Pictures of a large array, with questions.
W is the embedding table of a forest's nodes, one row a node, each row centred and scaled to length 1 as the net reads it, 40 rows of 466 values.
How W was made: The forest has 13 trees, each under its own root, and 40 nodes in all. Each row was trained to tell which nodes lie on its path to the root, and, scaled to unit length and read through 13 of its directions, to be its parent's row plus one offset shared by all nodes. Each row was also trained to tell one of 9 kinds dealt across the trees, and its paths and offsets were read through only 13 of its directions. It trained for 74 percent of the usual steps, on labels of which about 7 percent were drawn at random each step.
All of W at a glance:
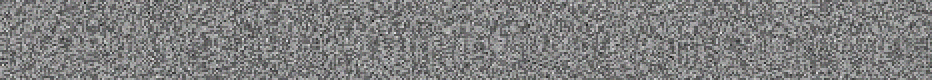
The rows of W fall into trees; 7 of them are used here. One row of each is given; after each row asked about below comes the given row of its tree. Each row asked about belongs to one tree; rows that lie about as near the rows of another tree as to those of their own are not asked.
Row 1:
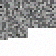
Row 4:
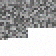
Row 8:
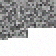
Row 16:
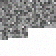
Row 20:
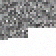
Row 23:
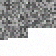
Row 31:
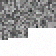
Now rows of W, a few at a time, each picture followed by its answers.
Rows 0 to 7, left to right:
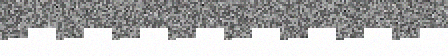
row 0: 16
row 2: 31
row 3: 23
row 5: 20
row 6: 20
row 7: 16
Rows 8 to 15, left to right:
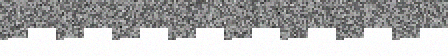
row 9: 16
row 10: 31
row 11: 4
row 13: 1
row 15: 23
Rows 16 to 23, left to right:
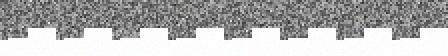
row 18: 31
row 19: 20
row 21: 20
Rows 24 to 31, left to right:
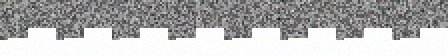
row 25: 4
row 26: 1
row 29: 4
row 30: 1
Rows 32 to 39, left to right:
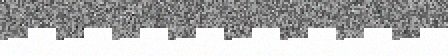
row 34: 1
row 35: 16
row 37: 20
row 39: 1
